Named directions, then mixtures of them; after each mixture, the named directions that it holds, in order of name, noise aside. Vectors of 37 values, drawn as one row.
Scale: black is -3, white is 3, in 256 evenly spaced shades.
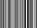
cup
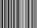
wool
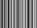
cup, wool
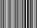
cup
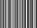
cup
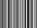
cup, wool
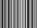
cup, wool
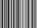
wool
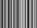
cup, wool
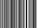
cup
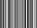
cup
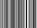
cup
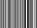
cup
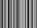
cup, wool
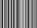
wool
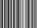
wool
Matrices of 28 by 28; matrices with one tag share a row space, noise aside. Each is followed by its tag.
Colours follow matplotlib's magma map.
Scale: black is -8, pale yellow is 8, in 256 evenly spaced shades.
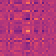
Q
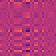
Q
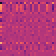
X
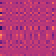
X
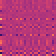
X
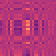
Q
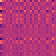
X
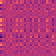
X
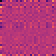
X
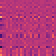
X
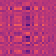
Q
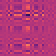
Q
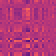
Q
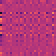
X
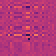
Q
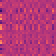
X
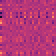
X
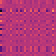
X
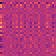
X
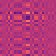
Q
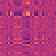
Q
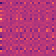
X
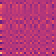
X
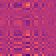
Q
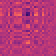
Q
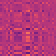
Q
